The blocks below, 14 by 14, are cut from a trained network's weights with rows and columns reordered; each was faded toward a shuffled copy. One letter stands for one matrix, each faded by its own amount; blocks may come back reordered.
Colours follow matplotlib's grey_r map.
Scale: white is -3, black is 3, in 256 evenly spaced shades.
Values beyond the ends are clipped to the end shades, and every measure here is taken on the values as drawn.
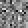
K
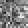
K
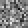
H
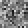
K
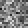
H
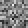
H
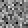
H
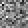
K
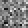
K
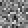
H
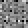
K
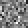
H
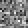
H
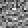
H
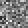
H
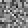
H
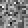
H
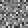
H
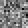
H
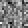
K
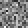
H
